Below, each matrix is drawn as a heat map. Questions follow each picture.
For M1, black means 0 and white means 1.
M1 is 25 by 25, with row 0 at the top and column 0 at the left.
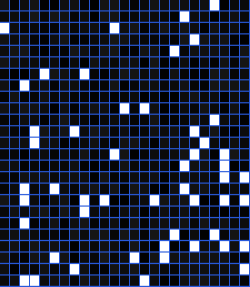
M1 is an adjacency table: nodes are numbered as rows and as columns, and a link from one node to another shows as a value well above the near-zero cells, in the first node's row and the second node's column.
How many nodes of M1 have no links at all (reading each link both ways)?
0
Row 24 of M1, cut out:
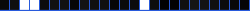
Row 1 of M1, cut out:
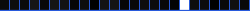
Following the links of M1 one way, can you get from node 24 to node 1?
no
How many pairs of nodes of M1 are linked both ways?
1
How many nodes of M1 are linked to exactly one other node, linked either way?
1
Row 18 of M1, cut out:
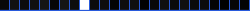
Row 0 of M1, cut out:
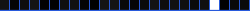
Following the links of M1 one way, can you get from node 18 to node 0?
no
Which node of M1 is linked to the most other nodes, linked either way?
node 17
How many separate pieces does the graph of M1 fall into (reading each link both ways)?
1
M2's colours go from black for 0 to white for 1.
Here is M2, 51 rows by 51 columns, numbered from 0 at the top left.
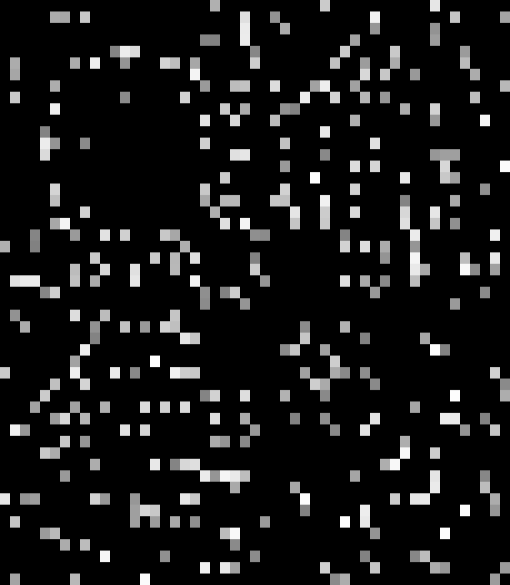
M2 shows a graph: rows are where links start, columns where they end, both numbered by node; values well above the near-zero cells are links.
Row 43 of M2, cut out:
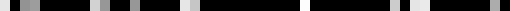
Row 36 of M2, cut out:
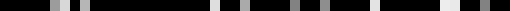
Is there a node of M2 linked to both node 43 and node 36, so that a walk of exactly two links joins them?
no
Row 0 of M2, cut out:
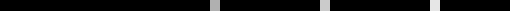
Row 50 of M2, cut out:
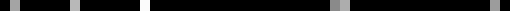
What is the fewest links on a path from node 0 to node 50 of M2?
3
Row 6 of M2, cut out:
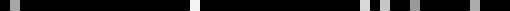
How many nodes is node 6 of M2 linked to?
6
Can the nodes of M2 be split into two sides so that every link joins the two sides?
yes
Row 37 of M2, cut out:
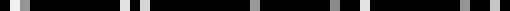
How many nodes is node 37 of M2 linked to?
9
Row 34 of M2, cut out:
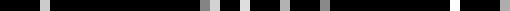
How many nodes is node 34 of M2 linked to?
8
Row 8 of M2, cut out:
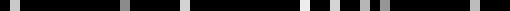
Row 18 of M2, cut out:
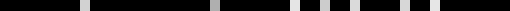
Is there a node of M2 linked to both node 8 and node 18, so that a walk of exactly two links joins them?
no
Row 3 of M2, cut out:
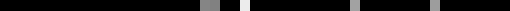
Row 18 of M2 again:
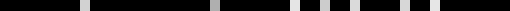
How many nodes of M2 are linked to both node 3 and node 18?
3
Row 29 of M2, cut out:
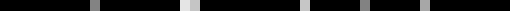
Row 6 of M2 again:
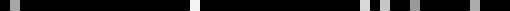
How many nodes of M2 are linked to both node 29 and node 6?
2
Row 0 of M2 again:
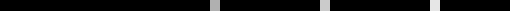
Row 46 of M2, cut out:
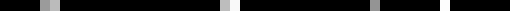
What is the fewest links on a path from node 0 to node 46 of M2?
4
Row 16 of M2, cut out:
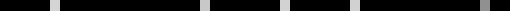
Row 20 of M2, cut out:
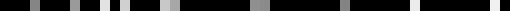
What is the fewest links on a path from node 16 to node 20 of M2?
1
